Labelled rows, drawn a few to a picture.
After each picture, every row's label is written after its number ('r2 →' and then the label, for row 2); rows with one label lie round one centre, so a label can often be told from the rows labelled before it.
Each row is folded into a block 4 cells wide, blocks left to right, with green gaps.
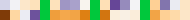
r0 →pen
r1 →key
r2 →key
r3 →key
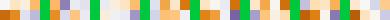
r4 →pen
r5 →key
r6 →pen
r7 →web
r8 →pen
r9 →web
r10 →pen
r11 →pen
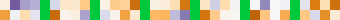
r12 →key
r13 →pen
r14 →web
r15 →pen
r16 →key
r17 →key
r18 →web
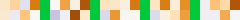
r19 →web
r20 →web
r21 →web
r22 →web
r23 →web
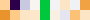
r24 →key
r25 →web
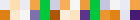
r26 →pen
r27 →pen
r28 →pen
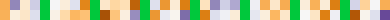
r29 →key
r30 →web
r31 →pen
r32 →pen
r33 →key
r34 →web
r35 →web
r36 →pen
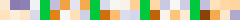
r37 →key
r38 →pen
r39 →pen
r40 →key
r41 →pen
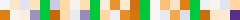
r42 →pen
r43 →pen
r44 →web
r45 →web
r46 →pen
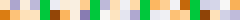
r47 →key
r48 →pen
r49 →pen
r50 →web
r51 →pen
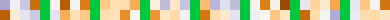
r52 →pen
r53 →web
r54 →web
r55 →key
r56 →key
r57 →web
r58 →pen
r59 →web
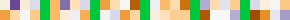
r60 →key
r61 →key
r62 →web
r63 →web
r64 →pen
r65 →pen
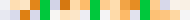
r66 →web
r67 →web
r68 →web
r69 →key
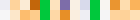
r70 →web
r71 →key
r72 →web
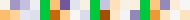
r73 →key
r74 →key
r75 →pen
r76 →key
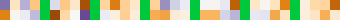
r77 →pen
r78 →pen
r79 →web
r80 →key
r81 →pen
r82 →web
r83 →web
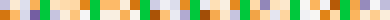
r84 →pen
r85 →web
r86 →web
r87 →pen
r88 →pen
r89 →key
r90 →web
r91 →key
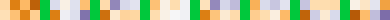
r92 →web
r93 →pen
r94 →key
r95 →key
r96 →key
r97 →key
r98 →pen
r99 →pen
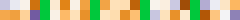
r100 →pen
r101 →web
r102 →web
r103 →web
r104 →pen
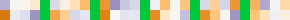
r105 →pen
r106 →pen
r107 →key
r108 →pen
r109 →pen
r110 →key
